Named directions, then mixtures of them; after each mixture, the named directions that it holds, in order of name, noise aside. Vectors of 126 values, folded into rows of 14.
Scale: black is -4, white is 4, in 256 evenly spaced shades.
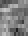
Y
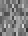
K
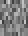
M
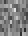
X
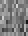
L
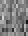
L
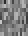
M, X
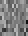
K, L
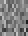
K, L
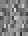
K, X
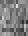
L, Y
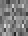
K, Y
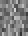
K, X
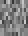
M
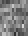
K, Y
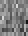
L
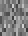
K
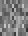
K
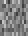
L, M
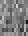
L
